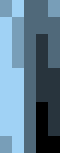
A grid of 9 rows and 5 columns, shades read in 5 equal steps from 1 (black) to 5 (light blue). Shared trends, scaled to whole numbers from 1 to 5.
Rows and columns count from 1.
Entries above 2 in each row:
5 5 4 4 3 3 3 3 3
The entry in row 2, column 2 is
4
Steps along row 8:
same down down up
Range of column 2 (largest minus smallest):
1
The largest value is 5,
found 13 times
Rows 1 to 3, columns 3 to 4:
3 3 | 3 3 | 3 2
